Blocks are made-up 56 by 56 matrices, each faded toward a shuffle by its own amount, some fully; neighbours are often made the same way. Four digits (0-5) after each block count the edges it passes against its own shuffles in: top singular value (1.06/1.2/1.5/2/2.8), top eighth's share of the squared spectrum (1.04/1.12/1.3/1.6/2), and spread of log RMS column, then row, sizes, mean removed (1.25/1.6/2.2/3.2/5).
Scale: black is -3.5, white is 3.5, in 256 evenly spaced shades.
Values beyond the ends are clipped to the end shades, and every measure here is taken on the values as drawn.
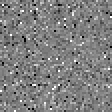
2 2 0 0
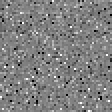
0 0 0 0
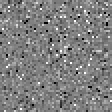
2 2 0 0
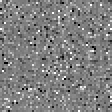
1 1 0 0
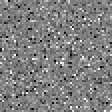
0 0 0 0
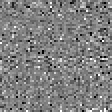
3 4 2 2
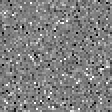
1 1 0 0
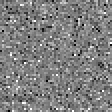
0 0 0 0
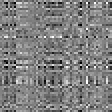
5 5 3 4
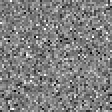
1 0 0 0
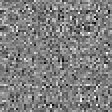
4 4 2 2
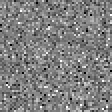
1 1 0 0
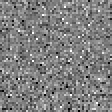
3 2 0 0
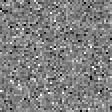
2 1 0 0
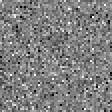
1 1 0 0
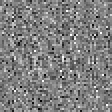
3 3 2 1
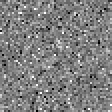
2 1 0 0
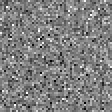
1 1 0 0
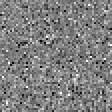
2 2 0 1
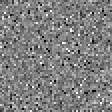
1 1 0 0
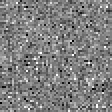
2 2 0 0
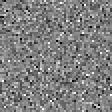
2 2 0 0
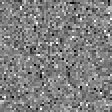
0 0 0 0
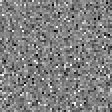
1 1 0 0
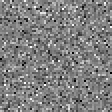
0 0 0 0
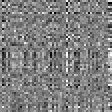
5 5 3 3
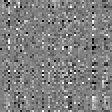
4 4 3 2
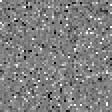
0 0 0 0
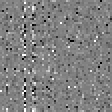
4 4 2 0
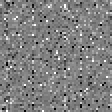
3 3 1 1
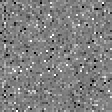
1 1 0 0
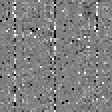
4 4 2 0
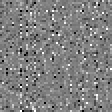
2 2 2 0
